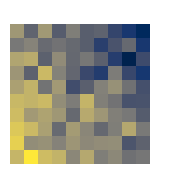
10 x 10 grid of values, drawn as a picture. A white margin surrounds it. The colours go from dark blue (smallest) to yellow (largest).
No row or column stands out. Values rise toward the bottom left. Overall the values sit about 50% of the way up the scale. The ninth with the highest average is the bottom left. The ninth with the lowest average is the top right. Neither half mirrors the other. There are no regular stripes.
